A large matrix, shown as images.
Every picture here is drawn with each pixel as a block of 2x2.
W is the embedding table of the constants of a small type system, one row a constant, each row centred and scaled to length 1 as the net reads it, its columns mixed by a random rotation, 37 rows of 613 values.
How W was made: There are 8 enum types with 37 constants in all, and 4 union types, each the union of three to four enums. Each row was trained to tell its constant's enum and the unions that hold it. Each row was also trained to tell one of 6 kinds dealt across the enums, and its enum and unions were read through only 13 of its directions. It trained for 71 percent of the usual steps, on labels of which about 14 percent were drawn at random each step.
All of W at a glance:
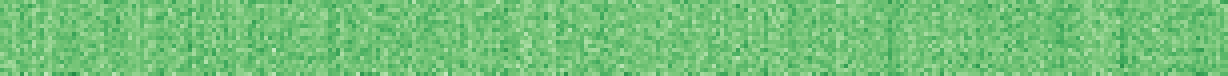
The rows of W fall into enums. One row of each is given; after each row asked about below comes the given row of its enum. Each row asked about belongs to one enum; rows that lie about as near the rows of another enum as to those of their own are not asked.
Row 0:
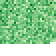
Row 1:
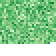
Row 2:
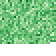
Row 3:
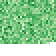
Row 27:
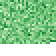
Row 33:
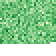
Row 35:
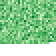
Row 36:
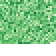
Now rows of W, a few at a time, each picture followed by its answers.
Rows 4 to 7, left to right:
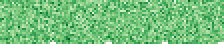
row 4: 2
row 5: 35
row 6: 33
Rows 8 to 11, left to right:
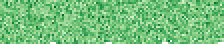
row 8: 33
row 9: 36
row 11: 3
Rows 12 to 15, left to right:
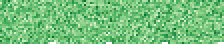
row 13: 2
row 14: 33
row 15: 3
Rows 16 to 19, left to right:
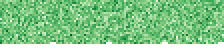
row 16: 33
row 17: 1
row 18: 35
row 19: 1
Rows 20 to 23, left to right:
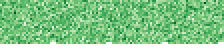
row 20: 36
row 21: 2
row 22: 33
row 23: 35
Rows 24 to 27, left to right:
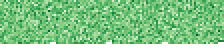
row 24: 36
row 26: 36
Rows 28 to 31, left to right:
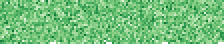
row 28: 35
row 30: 33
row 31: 35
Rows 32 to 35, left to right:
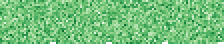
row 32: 36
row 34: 36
